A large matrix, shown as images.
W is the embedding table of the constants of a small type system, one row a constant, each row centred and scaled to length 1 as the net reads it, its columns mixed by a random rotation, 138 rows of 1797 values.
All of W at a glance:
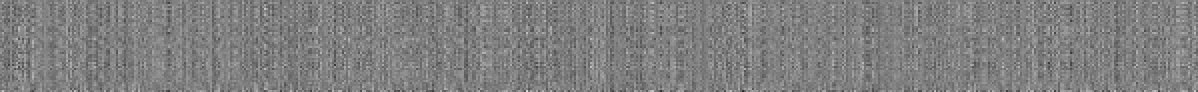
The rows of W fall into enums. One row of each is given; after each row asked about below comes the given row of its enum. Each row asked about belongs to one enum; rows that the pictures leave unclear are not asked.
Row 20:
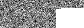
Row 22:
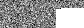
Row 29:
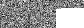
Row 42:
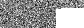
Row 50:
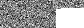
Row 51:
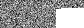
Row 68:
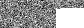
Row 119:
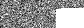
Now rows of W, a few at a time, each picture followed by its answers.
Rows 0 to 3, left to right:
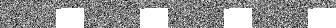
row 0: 51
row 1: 68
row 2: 42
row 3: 42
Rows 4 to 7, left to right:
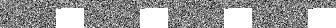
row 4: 42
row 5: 50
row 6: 68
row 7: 22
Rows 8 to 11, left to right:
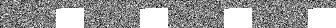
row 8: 119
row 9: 51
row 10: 50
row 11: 22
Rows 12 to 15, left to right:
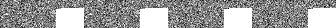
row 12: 119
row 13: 119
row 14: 22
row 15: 51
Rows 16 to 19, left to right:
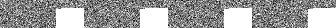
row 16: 42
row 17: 20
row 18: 50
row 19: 119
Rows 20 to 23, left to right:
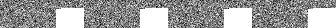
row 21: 51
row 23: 119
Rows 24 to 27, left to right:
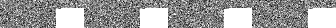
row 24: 42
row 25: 42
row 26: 119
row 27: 50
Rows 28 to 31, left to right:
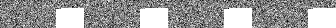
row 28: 51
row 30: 22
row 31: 20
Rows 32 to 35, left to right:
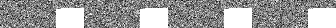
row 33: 119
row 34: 50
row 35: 29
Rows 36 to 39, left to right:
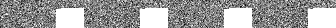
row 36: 119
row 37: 42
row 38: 51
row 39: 42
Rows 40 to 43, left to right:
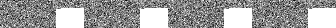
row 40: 50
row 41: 68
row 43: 68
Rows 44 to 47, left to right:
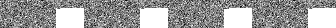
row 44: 68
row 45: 68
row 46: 51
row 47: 68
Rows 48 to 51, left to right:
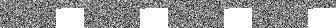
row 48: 42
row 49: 42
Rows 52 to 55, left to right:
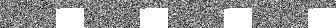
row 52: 68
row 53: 42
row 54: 119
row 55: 29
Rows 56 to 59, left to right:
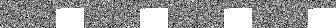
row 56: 50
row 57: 29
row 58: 29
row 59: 22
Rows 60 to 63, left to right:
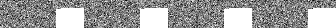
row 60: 50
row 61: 68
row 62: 29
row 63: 22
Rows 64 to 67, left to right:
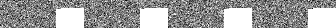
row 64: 50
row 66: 119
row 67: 22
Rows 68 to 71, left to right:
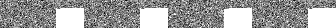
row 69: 68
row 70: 119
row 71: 68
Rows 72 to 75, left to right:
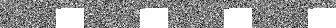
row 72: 42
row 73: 119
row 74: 22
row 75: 42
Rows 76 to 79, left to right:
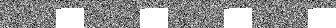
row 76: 22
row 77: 50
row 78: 51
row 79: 22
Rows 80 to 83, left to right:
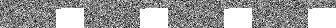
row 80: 20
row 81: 42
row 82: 50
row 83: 68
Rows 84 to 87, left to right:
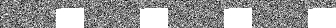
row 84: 119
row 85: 68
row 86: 50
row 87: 50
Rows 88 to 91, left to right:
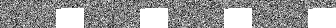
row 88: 51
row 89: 29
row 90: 68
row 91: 50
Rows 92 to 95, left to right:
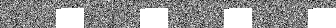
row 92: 51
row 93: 29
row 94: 22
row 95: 22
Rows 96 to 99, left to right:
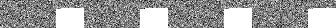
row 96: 50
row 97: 22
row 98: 50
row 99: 29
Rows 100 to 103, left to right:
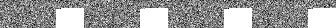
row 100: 22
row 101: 29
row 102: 22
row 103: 51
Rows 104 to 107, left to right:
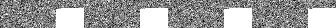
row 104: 119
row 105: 29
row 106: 20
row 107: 68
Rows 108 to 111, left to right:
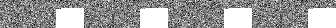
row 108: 22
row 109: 29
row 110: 68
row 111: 29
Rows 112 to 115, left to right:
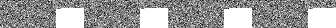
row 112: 50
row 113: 68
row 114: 22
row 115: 50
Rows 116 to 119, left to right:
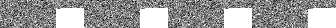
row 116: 68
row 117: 50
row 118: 68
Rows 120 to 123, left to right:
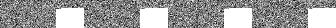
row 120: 51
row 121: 50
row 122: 29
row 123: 68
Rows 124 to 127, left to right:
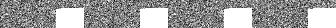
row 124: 119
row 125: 29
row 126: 119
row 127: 42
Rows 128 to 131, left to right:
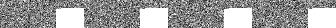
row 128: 29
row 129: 42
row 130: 119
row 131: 68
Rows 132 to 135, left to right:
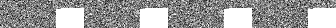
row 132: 50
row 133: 119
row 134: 119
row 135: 42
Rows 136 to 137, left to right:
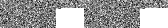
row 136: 42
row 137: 42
